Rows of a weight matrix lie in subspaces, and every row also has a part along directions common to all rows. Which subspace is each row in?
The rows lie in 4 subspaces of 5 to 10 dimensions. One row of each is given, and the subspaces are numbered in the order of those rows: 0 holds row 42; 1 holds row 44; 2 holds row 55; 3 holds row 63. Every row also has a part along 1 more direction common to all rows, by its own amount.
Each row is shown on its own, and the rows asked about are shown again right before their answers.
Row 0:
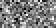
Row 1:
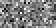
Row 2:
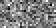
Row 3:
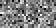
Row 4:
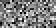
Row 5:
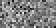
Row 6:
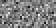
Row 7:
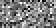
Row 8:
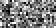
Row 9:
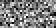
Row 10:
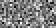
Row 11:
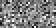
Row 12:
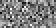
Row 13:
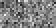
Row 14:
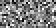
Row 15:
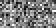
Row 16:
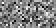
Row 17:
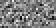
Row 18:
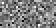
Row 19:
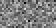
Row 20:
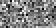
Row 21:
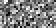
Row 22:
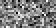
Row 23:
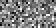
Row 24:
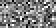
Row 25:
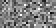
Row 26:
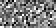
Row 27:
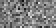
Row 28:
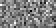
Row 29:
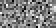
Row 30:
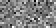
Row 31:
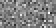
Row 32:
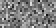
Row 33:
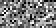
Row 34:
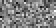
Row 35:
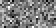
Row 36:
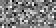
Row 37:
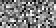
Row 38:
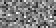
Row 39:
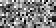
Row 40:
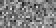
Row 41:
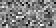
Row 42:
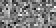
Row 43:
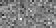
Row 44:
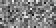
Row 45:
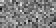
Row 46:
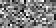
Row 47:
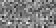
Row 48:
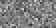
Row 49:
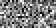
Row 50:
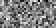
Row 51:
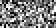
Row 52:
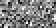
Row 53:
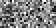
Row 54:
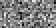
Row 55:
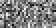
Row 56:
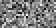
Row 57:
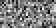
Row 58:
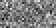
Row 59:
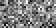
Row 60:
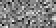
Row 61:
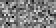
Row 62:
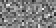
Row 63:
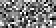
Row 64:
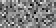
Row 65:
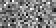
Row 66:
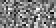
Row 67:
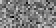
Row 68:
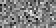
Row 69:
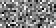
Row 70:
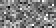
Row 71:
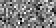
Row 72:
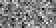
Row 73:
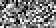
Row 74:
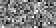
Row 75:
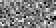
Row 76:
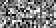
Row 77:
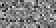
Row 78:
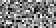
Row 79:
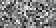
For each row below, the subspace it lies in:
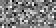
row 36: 1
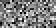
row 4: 3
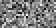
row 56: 3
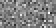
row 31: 0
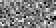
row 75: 3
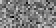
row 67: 2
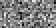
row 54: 2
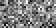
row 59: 2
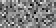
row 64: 1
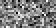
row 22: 2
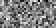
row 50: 2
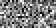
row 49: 1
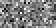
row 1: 1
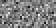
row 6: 0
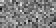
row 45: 1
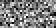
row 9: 3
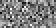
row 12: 1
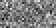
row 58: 2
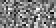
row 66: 0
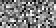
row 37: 0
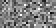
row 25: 0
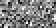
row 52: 3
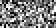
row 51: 2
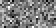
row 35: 2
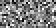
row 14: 3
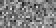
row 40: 1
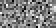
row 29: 0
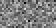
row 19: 1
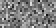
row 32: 2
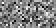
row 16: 2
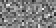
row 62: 2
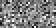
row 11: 2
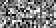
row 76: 0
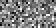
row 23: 2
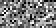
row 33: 1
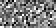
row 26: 0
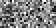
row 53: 1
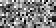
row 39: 1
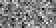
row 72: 1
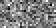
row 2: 2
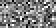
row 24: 3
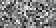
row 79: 2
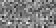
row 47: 0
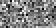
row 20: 3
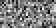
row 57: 2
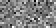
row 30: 1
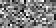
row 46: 1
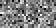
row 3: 1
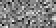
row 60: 3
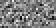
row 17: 0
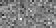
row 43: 1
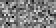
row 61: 3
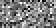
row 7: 2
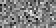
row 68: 1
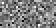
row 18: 2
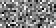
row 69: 1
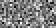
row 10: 0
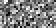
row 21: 0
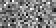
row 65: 1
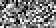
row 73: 2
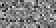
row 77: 3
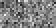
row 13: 2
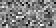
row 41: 3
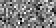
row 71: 0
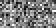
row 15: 2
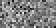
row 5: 2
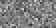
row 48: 1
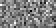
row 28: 1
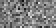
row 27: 1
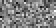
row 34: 3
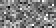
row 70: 2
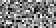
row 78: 0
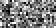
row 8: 0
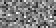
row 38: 3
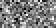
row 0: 2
